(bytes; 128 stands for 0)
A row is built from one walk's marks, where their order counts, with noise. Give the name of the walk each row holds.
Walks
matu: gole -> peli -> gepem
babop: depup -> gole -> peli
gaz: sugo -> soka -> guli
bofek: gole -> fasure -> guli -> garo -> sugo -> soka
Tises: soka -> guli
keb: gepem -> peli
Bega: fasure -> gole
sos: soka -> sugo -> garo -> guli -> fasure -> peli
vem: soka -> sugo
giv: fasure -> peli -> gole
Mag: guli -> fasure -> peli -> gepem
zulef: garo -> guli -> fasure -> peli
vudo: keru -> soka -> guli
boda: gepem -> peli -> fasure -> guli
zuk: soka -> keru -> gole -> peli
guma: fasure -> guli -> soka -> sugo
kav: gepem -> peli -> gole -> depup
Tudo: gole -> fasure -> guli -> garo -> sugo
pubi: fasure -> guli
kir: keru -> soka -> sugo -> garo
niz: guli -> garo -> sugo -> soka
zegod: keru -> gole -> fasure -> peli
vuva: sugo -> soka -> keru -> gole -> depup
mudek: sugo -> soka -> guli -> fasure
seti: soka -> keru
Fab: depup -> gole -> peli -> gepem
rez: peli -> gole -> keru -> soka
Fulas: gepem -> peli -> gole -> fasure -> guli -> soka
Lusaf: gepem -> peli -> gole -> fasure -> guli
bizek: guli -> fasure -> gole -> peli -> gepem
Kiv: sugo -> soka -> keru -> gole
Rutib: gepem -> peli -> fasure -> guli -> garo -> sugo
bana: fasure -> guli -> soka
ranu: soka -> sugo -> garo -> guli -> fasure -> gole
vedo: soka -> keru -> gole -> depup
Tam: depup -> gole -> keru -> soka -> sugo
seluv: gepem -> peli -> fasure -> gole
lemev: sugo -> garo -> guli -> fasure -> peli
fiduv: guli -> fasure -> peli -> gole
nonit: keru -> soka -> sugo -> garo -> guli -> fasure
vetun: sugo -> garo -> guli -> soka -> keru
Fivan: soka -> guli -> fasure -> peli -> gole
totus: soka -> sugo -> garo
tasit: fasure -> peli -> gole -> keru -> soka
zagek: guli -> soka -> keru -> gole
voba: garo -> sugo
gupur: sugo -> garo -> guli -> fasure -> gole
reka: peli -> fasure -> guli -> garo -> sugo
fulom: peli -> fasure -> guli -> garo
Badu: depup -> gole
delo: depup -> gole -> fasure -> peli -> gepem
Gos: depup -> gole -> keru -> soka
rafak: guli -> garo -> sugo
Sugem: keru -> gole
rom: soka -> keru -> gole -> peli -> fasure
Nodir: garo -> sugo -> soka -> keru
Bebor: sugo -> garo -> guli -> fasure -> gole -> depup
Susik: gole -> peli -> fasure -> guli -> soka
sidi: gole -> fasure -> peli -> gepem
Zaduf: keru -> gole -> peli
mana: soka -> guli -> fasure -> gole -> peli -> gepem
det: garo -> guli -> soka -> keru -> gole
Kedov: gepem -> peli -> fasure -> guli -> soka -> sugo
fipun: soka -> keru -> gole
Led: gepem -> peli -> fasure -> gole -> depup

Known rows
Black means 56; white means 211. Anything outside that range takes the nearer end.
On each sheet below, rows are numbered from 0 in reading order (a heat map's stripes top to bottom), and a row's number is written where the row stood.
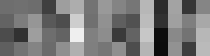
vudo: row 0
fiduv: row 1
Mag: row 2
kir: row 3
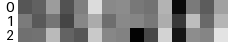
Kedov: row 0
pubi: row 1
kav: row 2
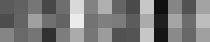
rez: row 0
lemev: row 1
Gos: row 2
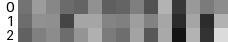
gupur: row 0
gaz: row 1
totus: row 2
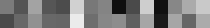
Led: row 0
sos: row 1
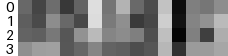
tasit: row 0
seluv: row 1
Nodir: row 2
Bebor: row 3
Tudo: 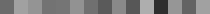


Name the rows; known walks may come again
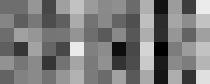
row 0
vem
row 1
Bega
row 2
Tudo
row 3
delo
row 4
vedo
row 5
totus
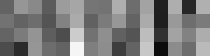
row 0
niz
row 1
nonit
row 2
fiduv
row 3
Mag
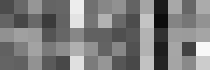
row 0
sos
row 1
tasit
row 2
Bebor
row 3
voba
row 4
giv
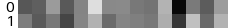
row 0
Kedov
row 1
pubi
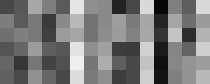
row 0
matu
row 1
mudek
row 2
Tises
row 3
Zaduf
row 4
rom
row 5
seluv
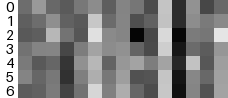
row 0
det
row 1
Lusaf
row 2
Fab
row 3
Kiv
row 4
bana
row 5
Gos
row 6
rez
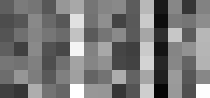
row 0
vetun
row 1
mana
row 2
fulom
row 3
zegod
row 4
Sugem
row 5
bofek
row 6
keb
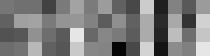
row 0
fipun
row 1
rafak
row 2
zulef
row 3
kav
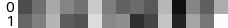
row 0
Rutib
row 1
babop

